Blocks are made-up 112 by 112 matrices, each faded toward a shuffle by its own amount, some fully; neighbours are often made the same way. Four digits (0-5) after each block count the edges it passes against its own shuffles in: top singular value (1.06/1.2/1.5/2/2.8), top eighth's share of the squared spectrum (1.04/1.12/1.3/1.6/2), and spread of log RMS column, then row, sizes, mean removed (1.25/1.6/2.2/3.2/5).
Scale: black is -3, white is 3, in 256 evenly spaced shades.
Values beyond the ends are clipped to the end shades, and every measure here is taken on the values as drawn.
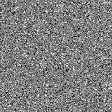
4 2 1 1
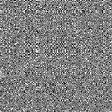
5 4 3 3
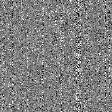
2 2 3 0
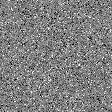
0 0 0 0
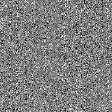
1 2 4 0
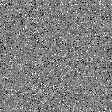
3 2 1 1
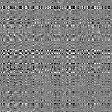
5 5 4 4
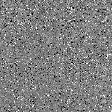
3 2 1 2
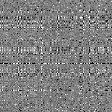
5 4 3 4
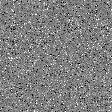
1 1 0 0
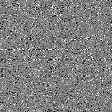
4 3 0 2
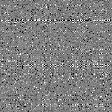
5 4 2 3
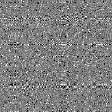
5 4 2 3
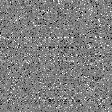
4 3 1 2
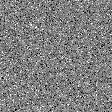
0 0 0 0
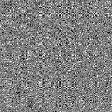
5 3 2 3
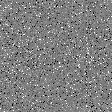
1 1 0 0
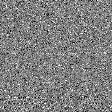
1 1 0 3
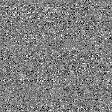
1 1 0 3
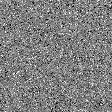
0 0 0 0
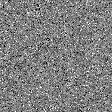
0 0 0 0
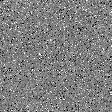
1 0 0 0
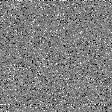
1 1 0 2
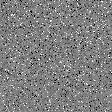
2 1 0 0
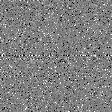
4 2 0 1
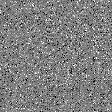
3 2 1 0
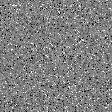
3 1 1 0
